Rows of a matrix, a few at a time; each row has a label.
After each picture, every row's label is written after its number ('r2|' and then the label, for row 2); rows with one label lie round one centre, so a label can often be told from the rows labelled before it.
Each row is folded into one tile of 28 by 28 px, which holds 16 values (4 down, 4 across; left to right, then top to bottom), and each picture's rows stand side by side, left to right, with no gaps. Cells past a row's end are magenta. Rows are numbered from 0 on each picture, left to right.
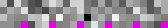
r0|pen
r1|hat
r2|pen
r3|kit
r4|pen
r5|pen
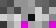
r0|hat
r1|kit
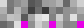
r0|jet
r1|hat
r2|pen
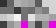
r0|hat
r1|pen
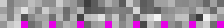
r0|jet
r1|jet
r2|jet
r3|hat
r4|pen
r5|hat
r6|jet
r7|kit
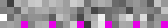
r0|pen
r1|jet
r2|jet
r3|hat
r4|hat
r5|pen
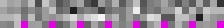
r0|jet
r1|pen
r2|hat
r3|hat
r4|pen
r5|hat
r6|kit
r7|kit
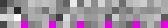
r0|hat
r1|jet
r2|kit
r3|jet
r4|pen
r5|jet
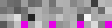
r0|hat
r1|kit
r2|jet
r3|pen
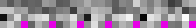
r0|kit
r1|hat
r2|hat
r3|kit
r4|hat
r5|kit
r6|hat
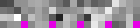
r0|hat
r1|jet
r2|kit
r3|kit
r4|jet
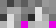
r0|kit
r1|kit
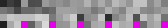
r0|hat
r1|hat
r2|jet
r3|jet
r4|jet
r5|jet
